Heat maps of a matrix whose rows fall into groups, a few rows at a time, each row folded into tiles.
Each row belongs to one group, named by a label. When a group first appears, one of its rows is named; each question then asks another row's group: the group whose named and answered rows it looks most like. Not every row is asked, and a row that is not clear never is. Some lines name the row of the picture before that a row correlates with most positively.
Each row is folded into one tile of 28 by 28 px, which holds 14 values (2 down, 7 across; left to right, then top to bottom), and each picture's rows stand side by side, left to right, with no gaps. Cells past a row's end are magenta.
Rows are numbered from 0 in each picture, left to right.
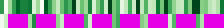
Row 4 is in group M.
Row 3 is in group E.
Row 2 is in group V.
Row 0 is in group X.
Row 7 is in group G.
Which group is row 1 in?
X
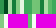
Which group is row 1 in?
G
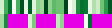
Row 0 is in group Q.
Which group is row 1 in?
X
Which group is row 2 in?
Q
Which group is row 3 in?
X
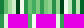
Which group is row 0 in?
E
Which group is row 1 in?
G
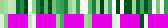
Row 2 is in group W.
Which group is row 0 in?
X
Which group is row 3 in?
V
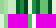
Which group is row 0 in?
X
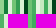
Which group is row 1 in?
M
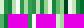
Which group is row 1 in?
G
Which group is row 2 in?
Q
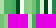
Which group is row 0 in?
V
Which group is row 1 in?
V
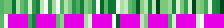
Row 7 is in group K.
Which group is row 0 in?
G
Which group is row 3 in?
K
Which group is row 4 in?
X
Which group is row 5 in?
V
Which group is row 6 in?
E
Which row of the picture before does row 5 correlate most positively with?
1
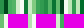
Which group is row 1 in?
K
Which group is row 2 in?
M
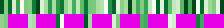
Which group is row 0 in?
V
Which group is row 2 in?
E
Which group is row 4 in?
X
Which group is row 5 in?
M
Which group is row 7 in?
M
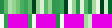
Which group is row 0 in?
X
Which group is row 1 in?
E
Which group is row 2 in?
W
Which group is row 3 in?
E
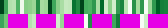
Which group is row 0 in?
E
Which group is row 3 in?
V
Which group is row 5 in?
X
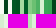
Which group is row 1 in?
K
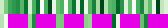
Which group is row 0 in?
K
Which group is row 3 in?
V
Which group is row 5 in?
V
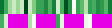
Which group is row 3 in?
K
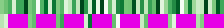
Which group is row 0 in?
K
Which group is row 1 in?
M
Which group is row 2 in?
M
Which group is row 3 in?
V
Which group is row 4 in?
W
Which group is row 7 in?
Q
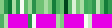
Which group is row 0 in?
V
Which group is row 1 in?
G
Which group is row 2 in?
W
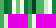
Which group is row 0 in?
E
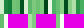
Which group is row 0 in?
W
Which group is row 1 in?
V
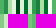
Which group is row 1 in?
V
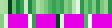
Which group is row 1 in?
X
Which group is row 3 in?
G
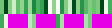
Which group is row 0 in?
E
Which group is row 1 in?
V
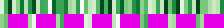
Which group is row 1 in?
E
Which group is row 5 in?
M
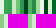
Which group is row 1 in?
E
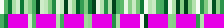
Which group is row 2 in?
Q
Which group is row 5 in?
X
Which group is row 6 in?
V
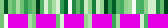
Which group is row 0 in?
G
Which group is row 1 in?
W
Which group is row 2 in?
K
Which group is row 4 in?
E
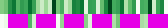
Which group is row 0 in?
K
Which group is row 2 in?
X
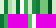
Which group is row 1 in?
W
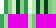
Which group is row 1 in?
V
